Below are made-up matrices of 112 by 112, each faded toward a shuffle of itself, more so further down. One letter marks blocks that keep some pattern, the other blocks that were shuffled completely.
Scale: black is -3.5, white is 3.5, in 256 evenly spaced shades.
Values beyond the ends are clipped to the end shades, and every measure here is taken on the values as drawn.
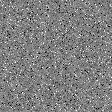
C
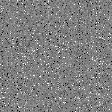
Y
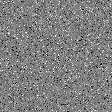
C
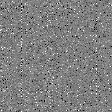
Y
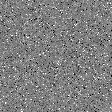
C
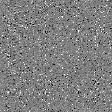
Y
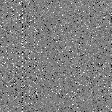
Y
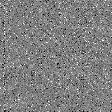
Y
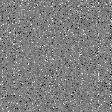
Y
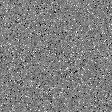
C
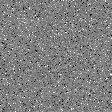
C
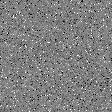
C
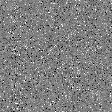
Y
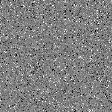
Y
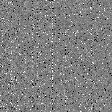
Y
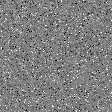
C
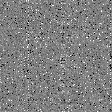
Y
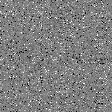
Y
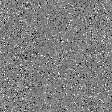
Y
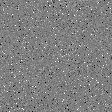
C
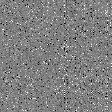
Y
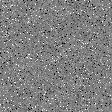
C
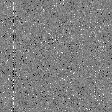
Y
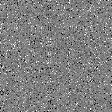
Y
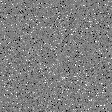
C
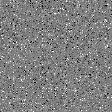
Y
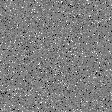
C
